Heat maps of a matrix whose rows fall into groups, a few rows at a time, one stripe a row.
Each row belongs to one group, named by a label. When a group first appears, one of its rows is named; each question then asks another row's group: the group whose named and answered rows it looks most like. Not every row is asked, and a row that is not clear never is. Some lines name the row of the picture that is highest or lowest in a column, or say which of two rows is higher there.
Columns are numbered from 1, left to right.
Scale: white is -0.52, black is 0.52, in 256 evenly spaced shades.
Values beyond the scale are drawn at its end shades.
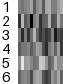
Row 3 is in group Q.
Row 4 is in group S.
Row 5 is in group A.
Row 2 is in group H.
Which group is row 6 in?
S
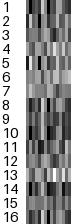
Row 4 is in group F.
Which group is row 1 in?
Q
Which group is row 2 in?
H
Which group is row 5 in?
H
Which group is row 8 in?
Q
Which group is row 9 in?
Q
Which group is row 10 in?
Q
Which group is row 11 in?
H
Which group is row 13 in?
F
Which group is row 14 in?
Q
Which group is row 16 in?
Q
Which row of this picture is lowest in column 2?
5
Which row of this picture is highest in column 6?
11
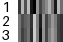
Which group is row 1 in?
H
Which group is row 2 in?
Q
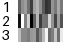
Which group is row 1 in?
S
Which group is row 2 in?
H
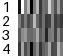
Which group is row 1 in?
H
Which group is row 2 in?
Q
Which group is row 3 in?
S
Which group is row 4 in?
H
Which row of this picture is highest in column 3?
4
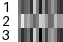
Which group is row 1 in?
Q
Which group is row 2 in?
A
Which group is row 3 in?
Q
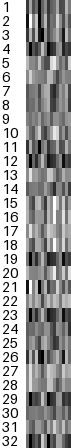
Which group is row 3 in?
H
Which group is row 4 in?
Q
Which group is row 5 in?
F
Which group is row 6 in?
A
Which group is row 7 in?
S
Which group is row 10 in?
F
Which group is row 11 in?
H
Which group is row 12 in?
Q
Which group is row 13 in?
A
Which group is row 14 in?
S
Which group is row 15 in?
F
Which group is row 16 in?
F
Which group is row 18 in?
F
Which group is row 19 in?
Q
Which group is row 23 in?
Q
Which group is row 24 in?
S
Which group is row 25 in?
S
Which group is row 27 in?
A
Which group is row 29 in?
Q
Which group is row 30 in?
S
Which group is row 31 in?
F
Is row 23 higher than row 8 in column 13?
Yes
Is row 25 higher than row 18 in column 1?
Yes
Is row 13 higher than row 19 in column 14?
No
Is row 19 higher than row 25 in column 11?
No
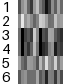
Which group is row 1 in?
S
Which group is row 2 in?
A
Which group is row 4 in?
Q
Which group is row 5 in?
F
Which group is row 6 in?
S
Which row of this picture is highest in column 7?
5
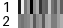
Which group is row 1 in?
H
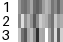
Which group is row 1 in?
F
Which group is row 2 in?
A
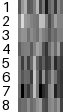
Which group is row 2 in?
A
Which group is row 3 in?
A
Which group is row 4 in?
S
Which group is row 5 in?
Q
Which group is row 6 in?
Q
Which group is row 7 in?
Q
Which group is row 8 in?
S
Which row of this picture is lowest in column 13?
2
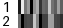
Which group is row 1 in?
H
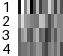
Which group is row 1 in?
H
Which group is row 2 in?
A
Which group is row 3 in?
S
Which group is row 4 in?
S
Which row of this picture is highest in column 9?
4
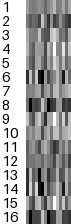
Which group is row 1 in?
F
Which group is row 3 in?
F
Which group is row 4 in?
F
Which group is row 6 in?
H
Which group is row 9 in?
F
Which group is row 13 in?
H
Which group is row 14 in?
H
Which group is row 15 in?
F
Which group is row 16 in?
Q
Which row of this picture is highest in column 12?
13
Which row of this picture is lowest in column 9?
3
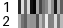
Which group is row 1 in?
H
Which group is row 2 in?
F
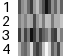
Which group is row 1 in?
S
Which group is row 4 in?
F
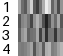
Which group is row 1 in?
F
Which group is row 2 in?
S
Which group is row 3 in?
S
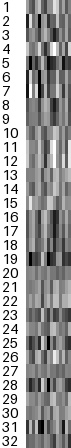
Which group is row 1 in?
F
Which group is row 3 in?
S
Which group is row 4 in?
F
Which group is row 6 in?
H
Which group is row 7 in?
H
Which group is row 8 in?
S
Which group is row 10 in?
F
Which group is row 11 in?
F
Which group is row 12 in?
F
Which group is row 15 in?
A
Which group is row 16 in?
S
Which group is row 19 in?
Q
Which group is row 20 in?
A
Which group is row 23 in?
Q
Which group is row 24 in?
F
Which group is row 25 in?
Q
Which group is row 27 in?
A
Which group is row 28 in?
Q
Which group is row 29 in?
F
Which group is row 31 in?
H
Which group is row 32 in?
S
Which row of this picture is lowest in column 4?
7
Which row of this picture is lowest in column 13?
12
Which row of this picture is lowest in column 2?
7
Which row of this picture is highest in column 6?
31
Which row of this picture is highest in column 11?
16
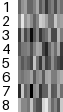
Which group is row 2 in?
A
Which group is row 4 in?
S
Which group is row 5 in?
Q
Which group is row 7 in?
H
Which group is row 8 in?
F
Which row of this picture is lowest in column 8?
2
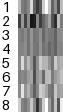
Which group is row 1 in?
F
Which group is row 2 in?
H
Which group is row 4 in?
A
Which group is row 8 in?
F
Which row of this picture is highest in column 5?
2
